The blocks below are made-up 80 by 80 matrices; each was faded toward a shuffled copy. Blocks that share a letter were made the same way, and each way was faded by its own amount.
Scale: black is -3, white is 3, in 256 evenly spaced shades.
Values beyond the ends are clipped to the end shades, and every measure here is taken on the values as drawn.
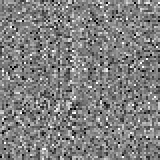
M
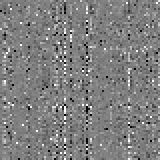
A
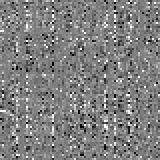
A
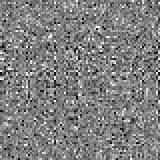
M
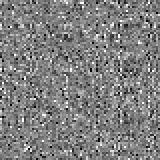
M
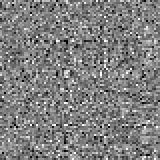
M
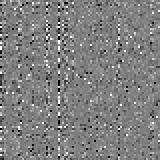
A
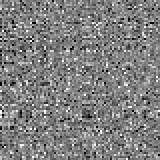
M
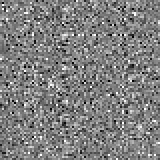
M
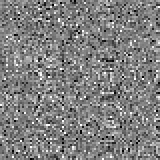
M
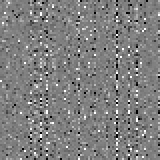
A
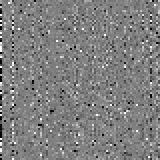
A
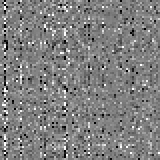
A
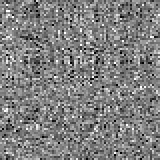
M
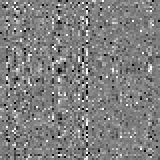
A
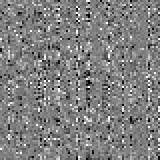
A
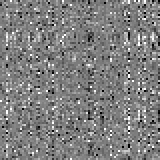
A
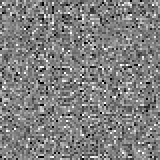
M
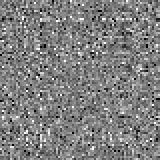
M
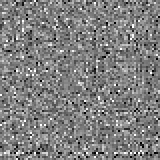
M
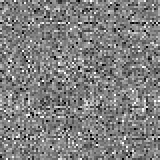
M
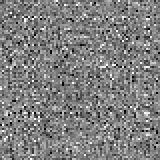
M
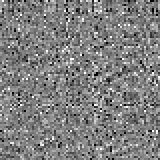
M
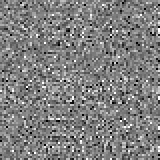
M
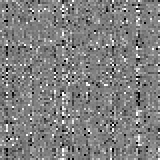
A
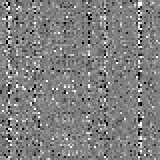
A
